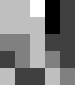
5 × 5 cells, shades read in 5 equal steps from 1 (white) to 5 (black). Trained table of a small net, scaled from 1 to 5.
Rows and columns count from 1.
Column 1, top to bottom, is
2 2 3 4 2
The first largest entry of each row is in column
4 4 4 1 2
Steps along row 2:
same same up down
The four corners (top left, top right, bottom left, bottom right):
2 4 2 3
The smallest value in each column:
2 2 1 2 3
